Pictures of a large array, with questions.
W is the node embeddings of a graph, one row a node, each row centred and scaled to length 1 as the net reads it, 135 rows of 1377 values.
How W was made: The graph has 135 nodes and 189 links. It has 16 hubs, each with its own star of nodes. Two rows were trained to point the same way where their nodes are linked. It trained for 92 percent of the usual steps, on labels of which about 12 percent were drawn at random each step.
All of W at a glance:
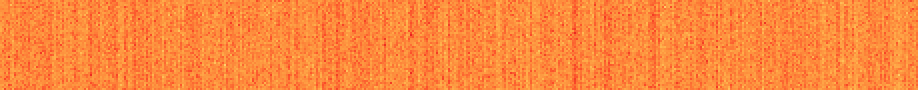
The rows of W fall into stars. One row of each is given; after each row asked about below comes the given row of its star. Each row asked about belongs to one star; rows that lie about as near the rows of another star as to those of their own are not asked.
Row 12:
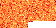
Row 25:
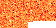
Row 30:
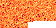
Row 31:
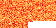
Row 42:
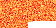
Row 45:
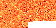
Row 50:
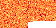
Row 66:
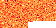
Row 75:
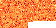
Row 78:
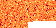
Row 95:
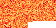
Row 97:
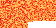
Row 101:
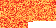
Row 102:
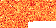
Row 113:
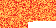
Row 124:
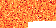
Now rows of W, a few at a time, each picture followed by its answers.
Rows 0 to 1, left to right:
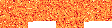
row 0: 31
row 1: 45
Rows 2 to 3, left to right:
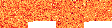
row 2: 113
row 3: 95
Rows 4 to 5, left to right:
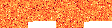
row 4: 78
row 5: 42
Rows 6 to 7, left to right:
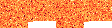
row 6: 97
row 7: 95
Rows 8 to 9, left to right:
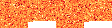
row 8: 75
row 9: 101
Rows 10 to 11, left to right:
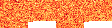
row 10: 101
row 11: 124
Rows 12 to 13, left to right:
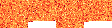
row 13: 50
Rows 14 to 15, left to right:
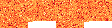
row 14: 101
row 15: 42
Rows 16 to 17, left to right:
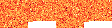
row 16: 66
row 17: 113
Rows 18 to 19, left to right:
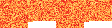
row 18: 95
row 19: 102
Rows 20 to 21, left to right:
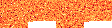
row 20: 97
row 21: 78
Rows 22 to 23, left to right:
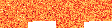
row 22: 50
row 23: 78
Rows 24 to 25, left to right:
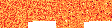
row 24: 50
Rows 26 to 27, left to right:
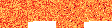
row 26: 42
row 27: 66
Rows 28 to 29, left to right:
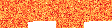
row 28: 101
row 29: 124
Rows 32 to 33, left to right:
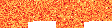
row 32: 95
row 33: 31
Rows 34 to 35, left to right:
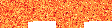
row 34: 75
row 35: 78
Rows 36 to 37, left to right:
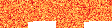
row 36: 97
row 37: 75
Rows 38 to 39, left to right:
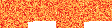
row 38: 30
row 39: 12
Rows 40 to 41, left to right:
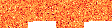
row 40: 30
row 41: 50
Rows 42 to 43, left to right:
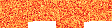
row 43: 97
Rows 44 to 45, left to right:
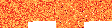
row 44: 66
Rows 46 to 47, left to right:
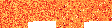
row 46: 124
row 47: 12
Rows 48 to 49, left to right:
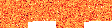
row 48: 95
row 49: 113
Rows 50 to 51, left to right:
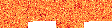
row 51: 78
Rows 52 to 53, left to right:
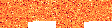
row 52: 50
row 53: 66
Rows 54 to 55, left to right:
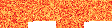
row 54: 45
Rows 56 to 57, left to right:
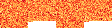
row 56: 42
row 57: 101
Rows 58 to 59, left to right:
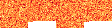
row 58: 113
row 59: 78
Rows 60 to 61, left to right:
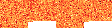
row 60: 113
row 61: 124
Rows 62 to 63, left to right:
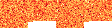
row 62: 97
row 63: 124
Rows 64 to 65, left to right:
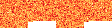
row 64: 97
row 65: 66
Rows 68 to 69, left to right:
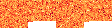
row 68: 124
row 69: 97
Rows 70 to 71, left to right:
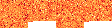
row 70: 75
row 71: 25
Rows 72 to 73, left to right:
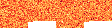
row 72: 97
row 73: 102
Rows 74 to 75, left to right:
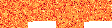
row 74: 124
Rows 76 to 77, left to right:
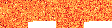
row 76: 42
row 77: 42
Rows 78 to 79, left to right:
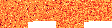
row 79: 50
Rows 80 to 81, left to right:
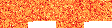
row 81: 45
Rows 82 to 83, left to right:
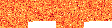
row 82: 101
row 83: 42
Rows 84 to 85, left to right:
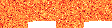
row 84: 75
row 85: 97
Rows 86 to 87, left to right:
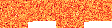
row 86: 113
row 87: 50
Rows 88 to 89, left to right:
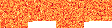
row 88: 30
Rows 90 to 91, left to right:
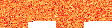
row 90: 101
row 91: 95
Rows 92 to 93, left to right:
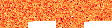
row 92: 30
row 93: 78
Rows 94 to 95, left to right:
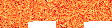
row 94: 113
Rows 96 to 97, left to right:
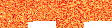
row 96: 45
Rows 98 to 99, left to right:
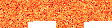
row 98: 113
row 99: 31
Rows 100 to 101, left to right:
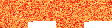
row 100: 124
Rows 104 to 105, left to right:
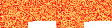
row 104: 25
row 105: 25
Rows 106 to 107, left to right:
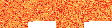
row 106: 66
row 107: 12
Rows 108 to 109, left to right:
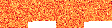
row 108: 66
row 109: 124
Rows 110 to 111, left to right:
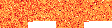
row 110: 113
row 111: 45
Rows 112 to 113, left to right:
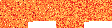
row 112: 31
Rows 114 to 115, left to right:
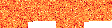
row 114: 30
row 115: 101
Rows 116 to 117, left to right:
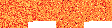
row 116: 31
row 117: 30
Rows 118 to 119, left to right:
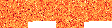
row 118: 66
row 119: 31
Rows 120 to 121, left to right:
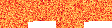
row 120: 31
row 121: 75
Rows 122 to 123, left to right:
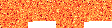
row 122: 50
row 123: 50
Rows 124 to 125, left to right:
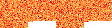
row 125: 12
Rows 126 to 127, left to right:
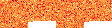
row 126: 66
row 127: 102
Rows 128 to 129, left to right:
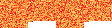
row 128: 66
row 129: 75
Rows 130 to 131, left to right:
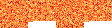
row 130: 50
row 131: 31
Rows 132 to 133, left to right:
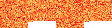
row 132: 97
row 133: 45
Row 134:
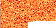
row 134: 95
